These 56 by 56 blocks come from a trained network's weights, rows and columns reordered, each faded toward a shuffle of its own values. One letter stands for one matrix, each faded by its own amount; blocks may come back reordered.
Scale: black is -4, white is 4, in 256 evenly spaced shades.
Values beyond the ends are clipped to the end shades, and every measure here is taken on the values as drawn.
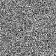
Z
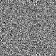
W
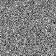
Z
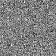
Z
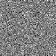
W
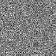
W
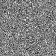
Z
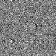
W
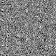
W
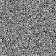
W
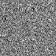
W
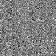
W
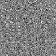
W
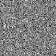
W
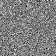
Z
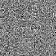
W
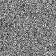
Z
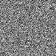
Z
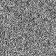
Z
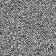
Z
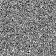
Z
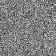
Z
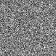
Z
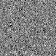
W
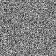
Z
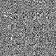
W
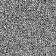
Z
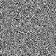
W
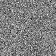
Z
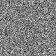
Z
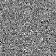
W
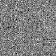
W
